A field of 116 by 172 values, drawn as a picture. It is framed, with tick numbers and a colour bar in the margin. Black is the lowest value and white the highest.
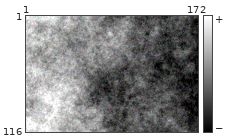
No lone cell stands out from its neighbours. The ninth with the highest average is the bottom left. The field climbs toward the left. No single row or column stands out from its neighbours.
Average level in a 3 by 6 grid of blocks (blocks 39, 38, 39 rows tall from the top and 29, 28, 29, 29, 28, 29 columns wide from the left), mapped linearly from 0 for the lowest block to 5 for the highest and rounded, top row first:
4 3 3 2 1 1 | 4 4 2 1 1 0 | 5 4 2 1 1 0
